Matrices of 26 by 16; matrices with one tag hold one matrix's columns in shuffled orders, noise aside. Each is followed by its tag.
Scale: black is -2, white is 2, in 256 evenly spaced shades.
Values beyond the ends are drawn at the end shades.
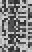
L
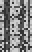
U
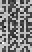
L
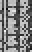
U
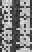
U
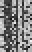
U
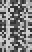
L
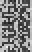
L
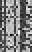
U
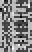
L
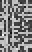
L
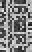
L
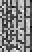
U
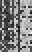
U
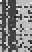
U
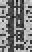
U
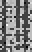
U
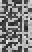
L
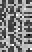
L
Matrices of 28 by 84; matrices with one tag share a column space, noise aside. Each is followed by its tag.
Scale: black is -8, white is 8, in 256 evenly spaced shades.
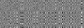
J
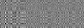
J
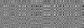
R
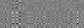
J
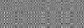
J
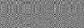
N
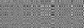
R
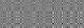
J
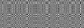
N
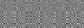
J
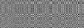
N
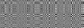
N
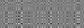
J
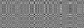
N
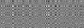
R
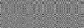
N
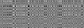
R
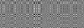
N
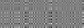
J
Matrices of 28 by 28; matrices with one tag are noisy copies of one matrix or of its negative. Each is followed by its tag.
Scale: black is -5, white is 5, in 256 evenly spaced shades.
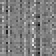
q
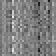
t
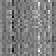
t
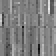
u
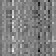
t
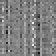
q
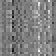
t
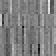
u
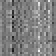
t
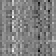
t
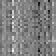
t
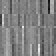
u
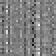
q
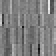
u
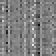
q
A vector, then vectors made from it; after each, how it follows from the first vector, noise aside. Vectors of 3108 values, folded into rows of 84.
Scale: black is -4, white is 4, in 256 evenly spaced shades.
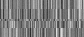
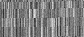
wrapped around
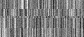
reversed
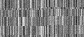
wrapped around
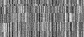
wrapped around
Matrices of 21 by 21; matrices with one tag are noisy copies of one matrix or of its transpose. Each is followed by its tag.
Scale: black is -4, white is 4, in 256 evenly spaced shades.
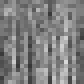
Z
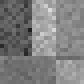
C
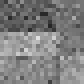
C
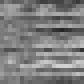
Z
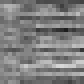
Z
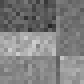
C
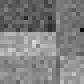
C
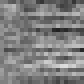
Z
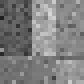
C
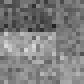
C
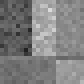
C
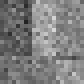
C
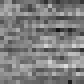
Z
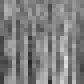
Z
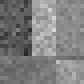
C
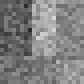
C
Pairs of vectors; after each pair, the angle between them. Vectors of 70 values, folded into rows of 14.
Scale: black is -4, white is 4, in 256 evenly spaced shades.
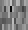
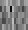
nearly parallel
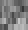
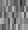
partly aligned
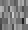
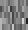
nearly opposite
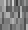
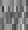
orthogonal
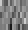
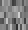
partly opposed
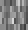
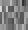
partly opposed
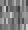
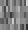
nearly opposite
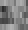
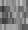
nearly parallel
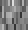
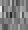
partly opposed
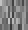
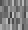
nearly opposite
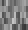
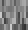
nearly parallel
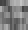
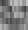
nearly parallel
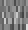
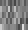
orthogonal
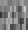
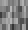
nearly parallel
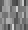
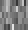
nearly parallel
